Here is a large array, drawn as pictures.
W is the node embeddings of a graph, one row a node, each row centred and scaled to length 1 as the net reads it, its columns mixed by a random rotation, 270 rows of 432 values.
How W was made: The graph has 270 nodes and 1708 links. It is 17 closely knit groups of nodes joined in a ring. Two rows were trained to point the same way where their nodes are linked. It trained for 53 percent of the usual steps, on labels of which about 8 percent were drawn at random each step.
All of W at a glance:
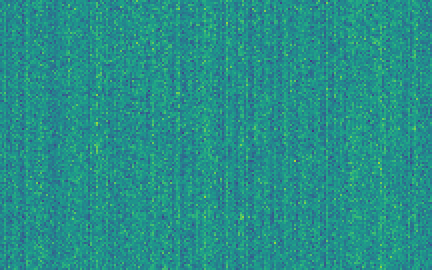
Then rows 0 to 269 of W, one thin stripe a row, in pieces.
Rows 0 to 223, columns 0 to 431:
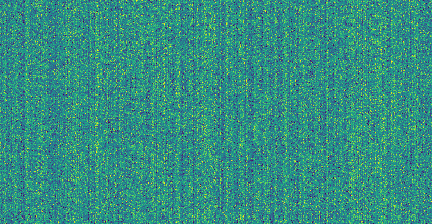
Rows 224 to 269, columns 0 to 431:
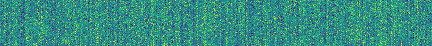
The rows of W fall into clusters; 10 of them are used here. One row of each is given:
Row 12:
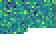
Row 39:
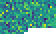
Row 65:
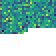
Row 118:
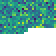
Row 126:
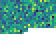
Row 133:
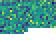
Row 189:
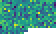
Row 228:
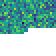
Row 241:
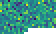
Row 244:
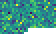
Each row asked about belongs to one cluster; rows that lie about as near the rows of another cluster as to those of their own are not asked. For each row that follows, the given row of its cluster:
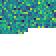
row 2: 241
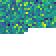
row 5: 39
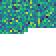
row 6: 65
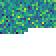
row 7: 118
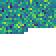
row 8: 189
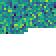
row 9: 189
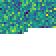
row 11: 126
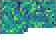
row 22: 126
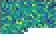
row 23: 244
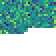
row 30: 39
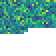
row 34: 118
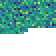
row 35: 241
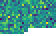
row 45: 228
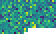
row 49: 65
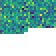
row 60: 118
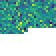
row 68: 244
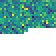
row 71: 118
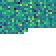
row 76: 65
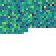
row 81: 228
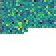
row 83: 244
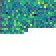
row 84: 228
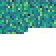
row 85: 39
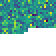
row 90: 228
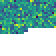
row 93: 189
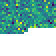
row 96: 244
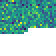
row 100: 244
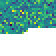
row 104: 241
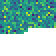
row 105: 133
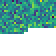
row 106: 126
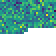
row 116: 126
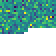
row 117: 12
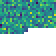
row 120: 189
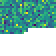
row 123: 39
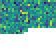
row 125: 241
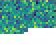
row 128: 126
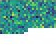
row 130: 118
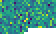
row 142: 241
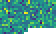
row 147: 12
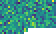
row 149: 65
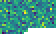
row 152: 12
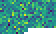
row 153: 118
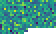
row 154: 189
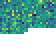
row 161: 228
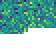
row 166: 65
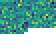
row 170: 133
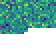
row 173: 39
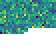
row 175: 118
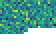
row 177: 241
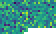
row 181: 241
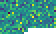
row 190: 244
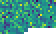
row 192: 39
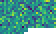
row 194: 118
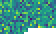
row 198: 241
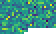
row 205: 228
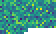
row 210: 118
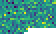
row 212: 12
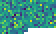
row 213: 189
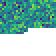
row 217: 126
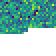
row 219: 126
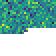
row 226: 12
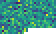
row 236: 65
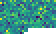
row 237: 118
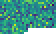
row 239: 228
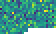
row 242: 126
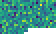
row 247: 189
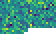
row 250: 228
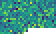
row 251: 65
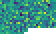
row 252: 241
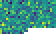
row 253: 12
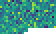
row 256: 126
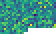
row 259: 228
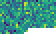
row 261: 39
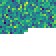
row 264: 39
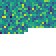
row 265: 118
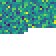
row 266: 39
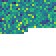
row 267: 244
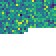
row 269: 244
